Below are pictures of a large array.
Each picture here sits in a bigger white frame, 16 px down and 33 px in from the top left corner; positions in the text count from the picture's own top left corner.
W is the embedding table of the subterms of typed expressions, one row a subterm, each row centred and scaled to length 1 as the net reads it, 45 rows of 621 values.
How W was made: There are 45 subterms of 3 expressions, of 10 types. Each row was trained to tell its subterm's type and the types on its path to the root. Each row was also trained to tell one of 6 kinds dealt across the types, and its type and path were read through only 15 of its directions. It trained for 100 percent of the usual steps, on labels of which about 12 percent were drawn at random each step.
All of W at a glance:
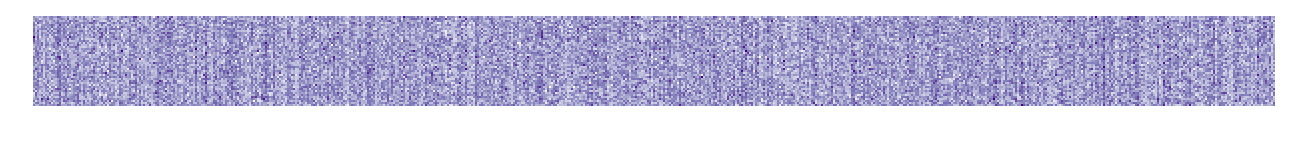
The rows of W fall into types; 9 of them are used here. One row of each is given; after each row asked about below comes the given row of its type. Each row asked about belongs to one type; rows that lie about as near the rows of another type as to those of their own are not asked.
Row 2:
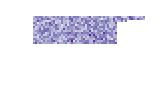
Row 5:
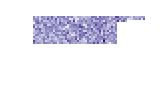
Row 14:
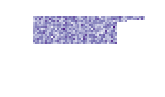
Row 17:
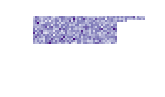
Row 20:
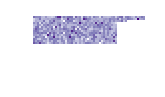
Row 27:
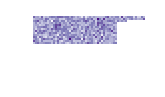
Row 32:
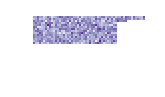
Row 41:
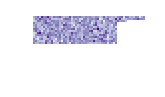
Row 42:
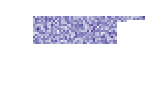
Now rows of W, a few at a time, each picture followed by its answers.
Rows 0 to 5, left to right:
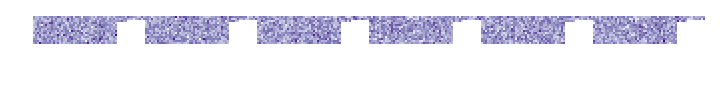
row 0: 27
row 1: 17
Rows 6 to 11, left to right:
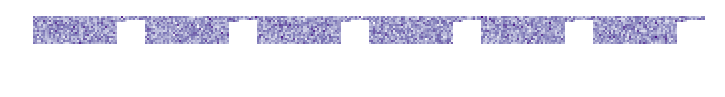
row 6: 41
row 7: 32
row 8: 41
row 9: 42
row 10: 41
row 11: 41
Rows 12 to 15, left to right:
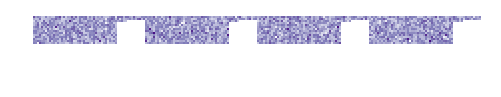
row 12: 20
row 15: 2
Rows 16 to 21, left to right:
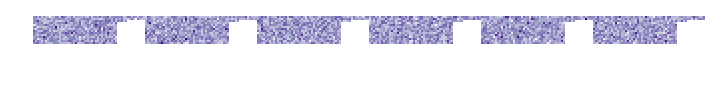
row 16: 20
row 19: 14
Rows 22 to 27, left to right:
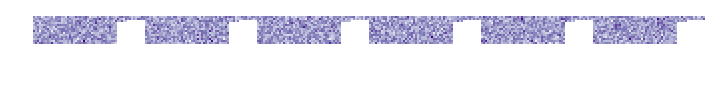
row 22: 42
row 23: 20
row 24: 42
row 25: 41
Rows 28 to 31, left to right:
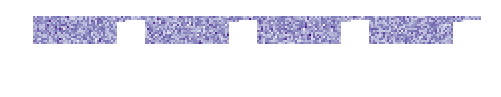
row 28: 42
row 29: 2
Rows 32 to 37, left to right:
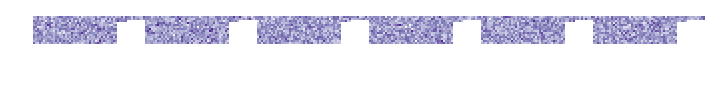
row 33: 32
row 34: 17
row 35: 42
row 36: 2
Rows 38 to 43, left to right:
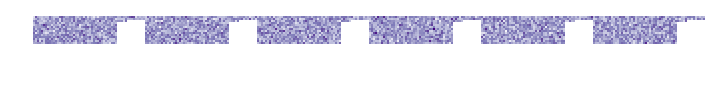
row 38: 17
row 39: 2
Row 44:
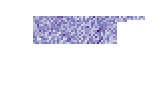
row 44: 27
